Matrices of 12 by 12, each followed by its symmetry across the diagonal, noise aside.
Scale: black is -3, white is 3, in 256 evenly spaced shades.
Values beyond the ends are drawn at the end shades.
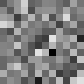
symmetric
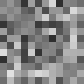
symmetric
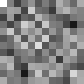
symmetric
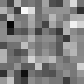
antisymmetric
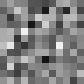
antisymmetric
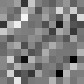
symmetric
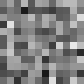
antisymmetric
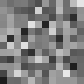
antisymmetric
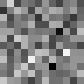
antisymmetric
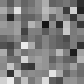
antisymmetric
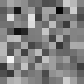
antisymmetric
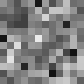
symmetric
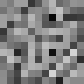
symmetric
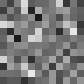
symmetric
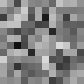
symmetric
